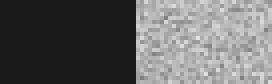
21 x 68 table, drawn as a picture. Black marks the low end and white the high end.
It is made of 1 by 2 panels. Panel 1,1: very low, flat. Panel 1,2: high, fine-grained.
